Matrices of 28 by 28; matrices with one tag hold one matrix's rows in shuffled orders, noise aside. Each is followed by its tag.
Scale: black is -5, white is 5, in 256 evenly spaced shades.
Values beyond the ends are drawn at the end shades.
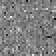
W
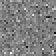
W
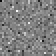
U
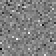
U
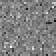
W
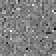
W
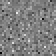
U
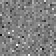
U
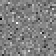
U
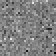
W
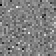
U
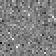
U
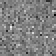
W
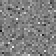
U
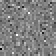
U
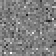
W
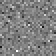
U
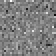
W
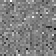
W
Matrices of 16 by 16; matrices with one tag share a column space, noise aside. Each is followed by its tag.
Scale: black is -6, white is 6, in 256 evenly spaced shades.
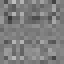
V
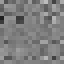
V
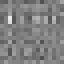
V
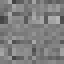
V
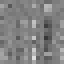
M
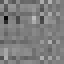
V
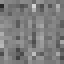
M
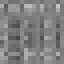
M
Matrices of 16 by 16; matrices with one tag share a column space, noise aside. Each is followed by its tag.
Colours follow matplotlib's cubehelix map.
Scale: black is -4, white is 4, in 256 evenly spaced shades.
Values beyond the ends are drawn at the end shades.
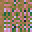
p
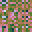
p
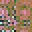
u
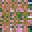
p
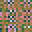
p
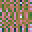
p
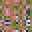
u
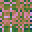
p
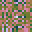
p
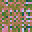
p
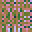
p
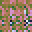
u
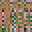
p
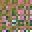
u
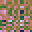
u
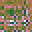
u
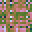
p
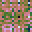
p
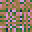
p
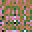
u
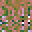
u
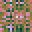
p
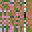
p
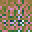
u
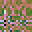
u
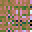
u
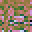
u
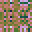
p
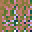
u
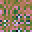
u
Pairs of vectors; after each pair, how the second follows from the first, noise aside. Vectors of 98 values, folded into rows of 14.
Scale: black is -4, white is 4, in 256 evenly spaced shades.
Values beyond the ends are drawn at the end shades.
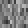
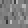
partly zeroed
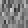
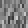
reversed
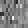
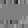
partly zeroed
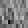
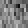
reversed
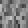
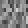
reversed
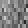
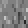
partly zeroed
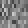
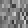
reversed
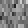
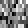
scaled up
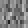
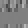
partly zeroed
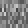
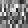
scaled up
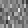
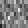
reversed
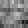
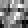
scaled up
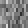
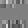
partly zeroed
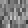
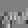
partly zeroed
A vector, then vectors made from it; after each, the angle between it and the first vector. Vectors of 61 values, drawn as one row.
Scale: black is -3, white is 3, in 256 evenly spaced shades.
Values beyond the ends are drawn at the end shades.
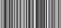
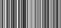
partly opposed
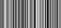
nearly opposite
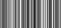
partly opposed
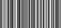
orthogonal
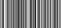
partly opposed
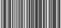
partly aligned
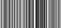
nearly parallel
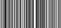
nearly parallel
